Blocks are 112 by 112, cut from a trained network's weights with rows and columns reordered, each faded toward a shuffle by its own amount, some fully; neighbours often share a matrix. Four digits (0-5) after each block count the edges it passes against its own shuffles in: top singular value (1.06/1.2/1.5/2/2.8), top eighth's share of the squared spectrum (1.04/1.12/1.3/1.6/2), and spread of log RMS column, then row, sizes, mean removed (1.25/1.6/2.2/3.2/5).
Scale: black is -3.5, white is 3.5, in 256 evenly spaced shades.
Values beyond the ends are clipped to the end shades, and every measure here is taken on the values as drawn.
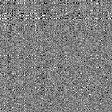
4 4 1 3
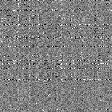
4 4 1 3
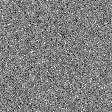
1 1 0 0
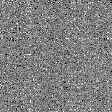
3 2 0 2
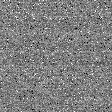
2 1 0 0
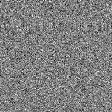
4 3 0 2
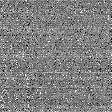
3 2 2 0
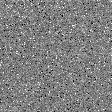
0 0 0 0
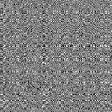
5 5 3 4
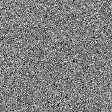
3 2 0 0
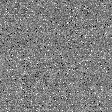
1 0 0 0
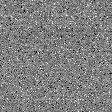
1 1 0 0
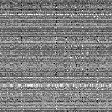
5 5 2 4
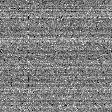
4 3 1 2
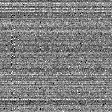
5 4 2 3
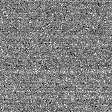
3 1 0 0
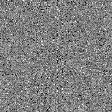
3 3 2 1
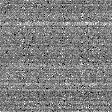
4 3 2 1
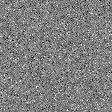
0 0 0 0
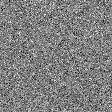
0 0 0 0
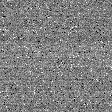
2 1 0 0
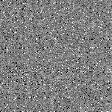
2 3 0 2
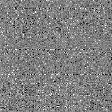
3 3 1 3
